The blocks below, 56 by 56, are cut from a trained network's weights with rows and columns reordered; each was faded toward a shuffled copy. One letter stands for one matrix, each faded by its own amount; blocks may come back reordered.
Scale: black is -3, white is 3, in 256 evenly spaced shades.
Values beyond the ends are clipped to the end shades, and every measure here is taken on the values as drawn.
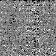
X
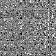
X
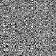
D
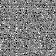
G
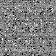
G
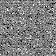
G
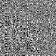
D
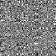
D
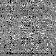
X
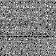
X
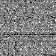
X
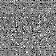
X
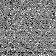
G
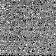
G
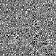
D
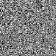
D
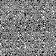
G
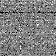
X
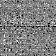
X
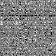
X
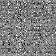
X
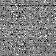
X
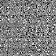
X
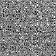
X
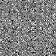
D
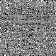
X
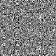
D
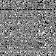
X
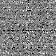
X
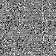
X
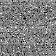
G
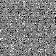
G
